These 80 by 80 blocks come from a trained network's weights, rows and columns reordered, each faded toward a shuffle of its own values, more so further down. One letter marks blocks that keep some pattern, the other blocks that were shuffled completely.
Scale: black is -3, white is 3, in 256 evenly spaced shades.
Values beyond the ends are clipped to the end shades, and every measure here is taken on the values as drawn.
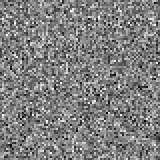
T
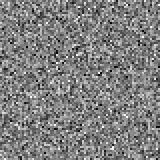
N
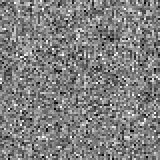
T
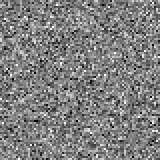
N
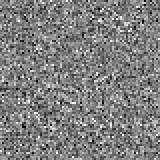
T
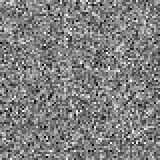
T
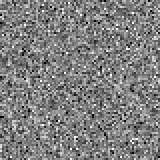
N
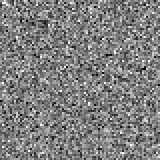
T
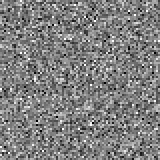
N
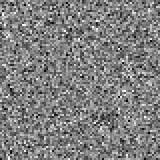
T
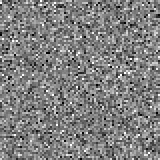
N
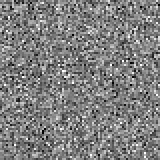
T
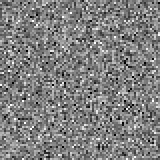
N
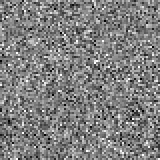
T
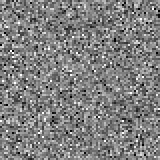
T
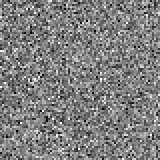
N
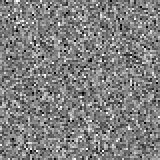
N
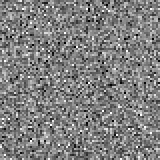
T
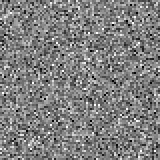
N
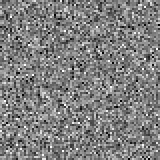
N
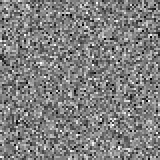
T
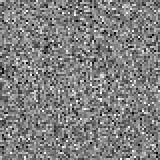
N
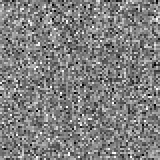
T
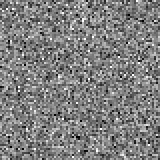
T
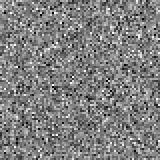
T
